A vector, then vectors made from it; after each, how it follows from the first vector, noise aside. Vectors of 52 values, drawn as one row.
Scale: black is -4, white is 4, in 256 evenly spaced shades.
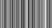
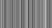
shrunk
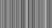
shrunk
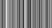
reversed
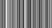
reversed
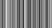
reversed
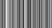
reversed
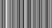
reversed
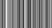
reversed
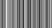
reversed
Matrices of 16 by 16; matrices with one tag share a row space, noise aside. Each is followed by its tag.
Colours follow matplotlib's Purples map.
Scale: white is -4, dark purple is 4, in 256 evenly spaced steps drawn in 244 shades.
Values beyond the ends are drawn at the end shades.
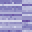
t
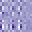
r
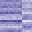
t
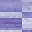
t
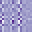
r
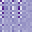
r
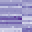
t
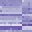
t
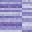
t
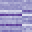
t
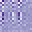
r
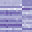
t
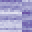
t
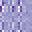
r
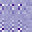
r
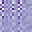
r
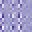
r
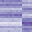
t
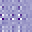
r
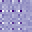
r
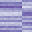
t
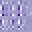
r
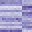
t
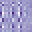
r
